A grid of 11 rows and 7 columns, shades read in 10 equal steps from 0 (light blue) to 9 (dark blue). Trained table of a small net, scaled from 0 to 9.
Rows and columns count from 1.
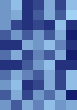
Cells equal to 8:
13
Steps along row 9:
down up down down up down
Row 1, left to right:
3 1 8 7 2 7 1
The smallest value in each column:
3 1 2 3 1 1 0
